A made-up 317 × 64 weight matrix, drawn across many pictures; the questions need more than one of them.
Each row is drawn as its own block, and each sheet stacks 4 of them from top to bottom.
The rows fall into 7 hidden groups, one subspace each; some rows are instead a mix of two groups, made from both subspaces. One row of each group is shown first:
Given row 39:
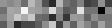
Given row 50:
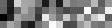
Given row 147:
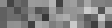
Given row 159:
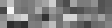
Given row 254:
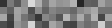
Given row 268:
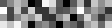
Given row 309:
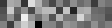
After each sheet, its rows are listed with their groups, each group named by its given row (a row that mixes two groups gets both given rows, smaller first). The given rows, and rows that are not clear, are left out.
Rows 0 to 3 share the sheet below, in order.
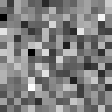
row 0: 50 and 254
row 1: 254
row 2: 147
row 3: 254 and 268
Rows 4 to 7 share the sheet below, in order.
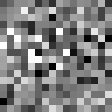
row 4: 39
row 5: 147
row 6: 39 and 254
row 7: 50
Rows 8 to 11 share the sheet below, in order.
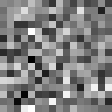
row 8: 39
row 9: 268
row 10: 268
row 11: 39 and 159
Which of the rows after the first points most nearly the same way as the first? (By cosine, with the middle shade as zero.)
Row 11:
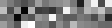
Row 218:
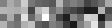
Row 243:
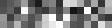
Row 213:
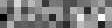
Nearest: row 243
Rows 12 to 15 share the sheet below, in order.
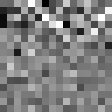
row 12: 50 and 268
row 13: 159
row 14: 159
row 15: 254
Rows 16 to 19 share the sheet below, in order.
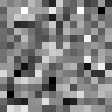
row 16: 39
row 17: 50
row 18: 39 and 50
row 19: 159
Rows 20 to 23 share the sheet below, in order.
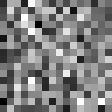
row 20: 309
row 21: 268
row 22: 254
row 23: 50
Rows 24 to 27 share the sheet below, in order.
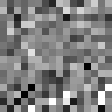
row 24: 159
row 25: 309
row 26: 50
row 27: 39 and 254
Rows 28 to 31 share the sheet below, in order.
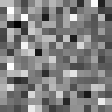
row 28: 159
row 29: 309
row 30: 159
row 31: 50 and 309
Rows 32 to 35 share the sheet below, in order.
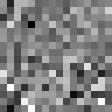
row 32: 50 and 309
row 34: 50
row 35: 309
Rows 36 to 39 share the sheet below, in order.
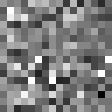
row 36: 159 and 309
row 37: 159
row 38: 39 and 254
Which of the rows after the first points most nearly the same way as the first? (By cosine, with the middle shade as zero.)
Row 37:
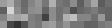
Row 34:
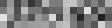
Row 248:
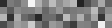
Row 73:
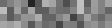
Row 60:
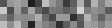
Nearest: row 34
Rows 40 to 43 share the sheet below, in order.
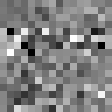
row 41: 309
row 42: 309
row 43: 39
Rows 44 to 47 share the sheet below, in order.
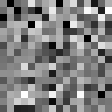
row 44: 147
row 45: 50
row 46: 39
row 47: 39
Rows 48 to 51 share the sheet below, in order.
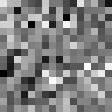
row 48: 254
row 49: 159
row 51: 39 and 147
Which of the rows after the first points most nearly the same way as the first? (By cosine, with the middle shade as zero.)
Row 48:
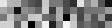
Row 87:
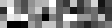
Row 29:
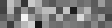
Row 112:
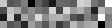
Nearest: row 87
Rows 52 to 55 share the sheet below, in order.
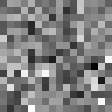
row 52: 39 and 268
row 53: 268
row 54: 147 and 254
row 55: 309
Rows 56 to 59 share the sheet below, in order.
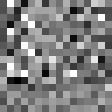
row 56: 309
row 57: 309
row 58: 159
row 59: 254
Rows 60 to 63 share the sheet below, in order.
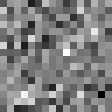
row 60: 268
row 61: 147
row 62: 309
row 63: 39
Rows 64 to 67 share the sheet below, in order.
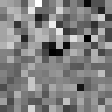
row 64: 39
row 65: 50
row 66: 309
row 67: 254
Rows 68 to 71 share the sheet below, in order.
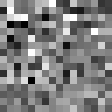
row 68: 159
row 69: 159 and 309
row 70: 147 and 254
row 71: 147
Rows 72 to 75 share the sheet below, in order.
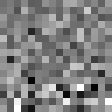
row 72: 50
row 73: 268
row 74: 309
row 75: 159
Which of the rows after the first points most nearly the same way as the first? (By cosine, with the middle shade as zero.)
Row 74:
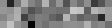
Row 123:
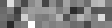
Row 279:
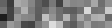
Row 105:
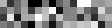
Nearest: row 105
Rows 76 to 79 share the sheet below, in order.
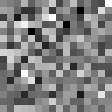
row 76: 39 and 147
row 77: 268
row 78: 309
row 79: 39
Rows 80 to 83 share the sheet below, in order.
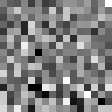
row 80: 254
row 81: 309
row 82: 147
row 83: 50 and 268
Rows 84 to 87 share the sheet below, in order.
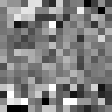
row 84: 39
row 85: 39
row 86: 268
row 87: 159
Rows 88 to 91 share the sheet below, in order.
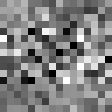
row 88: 147
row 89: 268
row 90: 39 and 147
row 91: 147
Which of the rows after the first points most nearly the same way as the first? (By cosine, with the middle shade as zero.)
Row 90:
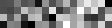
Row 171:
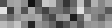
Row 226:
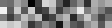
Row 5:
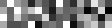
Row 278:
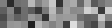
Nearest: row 278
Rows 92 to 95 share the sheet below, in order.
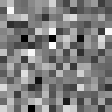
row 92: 159
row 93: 39
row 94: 309
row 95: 254
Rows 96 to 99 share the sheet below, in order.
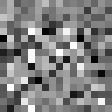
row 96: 50
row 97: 268
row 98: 309
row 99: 309
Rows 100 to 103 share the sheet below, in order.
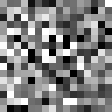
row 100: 147 and 254
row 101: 254
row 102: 268
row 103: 159
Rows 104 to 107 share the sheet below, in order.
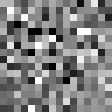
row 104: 159
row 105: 39 and 254
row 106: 268
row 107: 254
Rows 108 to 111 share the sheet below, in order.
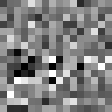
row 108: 254
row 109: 159
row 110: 39
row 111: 159
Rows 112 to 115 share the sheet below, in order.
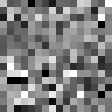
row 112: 254
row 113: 147
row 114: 159
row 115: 39
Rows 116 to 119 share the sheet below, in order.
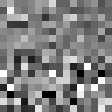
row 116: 159
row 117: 39
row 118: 50
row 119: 147 and 268
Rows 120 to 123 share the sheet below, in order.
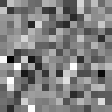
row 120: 268
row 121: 39
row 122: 268 and 309
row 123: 309
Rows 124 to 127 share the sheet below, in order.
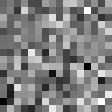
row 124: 50
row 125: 254
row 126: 50
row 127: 50
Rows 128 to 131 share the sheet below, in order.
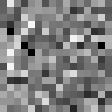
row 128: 309
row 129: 309
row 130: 159
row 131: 147
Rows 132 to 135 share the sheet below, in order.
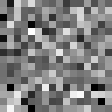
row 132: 50 and 309
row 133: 268
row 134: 50 and 309
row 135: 309
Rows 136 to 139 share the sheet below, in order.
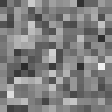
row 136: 254
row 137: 39
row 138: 39
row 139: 159
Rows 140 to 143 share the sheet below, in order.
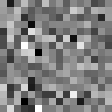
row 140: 309
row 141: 309
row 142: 147 and 309
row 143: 309
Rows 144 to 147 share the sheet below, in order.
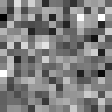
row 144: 50
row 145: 147 and 254
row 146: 50
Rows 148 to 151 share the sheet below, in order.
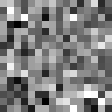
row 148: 159
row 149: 50 and 309
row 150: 159
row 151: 147
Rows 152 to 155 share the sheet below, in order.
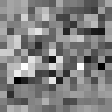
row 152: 147
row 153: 39 and 309
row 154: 39
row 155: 159
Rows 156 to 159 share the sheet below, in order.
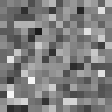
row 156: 39
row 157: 39
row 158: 309
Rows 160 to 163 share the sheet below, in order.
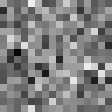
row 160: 268
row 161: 159
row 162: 147
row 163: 39 and 268
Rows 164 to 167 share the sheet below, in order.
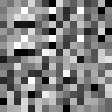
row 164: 39
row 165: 39
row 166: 254
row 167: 147
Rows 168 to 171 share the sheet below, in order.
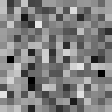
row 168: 309
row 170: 309
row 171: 268
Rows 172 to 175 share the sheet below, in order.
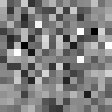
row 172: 309
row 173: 159
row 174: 159 and 268
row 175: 50
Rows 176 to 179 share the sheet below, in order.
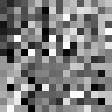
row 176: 147 and 254
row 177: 254
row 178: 309
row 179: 309
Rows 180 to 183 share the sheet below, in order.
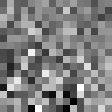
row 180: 50 and 309
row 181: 254 and 268
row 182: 50 and 159
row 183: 268
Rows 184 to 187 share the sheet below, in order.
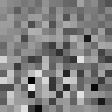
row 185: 50
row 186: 254
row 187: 309
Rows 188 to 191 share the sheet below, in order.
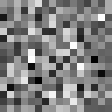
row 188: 39 and 50
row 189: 268
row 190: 309
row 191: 147 and 268
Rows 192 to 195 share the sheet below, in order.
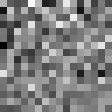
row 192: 268
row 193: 50
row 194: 50
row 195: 268
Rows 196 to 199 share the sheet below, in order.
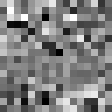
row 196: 159
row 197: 50 and 268
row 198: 50 and 254
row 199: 147
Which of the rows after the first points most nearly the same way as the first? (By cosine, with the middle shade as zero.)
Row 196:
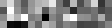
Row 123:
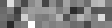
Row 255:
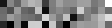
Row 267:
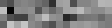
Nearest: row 123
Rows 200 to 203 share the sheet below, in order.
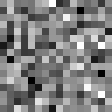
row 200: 39 and 159
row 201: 50 and 147
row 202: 309
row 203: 39
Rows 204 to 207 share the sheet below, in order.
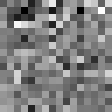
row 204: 39
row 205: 39
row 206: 159
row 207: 254
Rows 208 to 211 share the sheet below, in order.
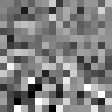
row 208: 39
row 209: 159 and 254
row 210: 50 and 268
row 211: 39
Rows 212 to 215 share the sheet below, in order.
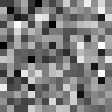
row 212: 39 and 159
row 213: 50
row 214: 254 and 309
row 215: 268 and 309
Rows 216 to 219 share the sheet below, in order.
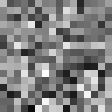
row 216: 39 and 268
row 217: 50 and 159
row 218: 147
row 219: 50 and 268
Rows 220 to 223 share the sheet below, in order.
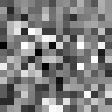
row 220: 159
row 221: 50 and 309
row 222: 159 and 268
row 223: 50
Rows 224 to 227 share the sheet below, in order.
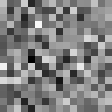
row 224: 309
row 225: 147
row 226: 268
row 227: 147 and 159
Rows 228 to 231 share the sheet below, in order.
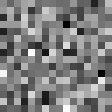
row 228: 147
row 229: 254
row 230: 50 and 254
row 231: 147
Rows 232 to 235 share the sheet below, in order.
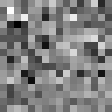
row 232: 159
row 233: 147
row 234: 50 and 309
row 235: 147 and 159
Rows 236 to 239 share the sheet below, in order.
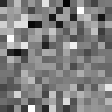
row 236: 268 and 309
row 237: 159
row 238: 309
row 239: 254
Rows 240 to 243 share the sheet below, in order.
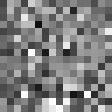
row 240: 309
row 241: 254
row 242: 39 and 147
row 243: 50
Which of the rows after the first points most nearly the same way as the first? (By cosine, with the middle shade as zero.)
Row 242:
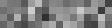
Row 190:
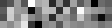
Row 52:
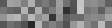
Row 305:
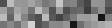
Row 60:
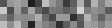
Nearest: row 52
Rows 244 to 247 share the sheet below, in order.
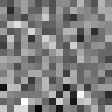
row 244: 159
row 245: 147 and 268
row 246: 254
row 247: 268 and 309
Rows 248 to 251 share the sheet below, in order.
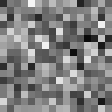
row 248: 254
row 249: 147
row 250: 39 and 268
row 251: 50
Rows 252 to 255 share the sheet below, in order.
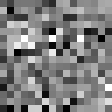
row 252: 159
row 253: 39
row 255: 254 and 268
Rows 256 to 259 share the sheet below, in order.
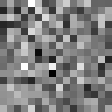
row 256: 268
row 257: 309
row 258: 39
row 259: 39 and 147
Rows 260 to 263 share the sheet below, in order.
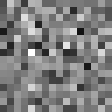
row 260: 309
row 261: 254
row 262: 50
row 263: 254
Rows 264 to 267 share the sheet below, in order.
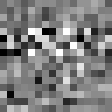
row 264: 147
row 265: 268
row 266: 147 and 309
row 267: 159
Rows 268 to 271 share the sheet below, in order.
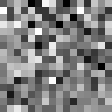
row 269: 39
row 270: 39
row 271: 159
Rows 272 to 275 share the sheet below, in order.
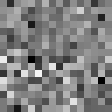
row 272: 309
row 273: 159
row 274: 254 and 268
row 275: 159 and 268
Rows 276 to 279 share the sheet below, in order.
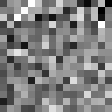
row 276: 39 and 254
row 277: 159
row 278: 147
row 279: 50
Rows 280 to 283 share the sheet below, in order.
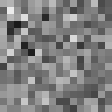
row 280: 159
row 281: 309
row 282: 268
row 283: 147
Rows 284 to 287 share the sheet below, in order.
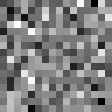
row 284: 159
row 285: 254
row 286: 309
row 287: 309
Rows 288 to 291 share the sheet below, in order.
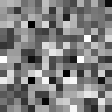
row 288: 254
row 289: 50
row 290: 254
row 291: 147
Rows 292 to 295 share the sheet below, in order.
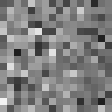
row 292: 309
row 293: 39 and 268
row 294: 159
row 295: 50
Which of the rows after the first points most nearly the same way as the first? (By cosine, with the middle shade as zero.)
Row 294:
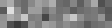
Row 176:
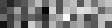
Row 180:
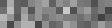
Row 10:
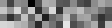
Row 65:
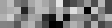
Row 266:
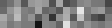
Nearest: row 180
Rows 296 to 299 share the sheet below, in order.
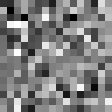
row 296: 159
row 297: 50 and 159
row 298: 39 and 147
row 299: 159
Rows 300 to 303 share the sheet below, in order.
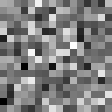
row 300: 39
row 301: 268
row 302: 39 and 50
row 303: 50
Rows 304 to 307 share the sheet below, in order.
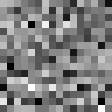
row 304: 254
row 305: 147 and 254
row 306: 159
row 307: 254
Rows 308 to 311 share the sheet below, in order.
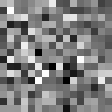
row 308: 159
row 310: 268
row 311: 147
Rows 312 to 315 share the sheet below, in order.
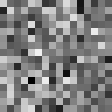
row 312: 268
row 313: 309
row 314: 254
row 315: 50 and 309
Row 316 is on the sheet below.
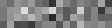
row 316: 39
